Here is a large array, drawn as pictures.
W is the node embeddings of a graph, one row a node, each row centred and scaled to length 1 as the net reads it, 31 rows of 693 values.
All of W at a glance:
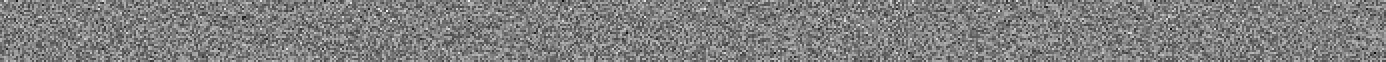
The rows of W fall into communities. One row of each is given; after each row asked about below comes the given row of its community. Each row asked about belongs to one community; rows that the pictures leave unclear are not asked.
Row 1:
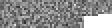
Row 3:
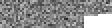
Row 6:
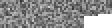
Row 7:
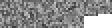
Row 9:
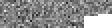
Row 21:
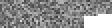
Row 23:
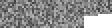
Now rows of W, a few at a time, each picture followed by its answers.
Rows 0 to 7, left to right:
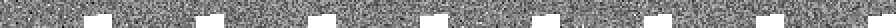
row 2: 9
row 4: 9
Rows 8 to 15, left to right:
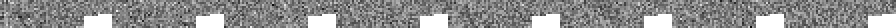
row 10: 23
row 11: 21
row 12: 1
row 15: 23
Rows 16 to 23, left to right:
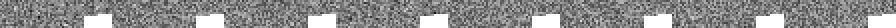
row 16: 21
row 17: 3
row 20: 9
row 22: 1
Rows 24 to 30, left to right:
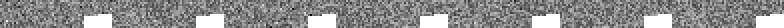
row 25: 6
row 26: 7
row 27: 7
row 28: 6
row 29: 23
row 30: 6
